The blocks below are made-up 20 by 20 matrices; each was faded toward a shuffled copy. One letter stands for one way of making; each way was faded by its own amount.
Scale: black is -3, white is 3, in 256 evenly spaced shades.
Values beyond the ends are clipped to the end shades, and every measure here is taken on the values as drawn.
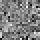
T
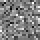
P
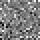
T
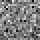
P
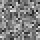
T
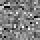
P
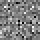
T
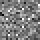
P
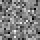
P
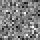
P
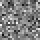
T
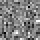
T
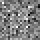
P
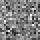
T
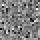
P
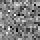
P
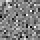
P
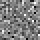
P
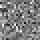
P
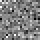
P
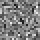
P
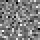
P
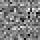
T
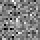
P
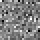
P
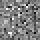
T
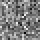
T
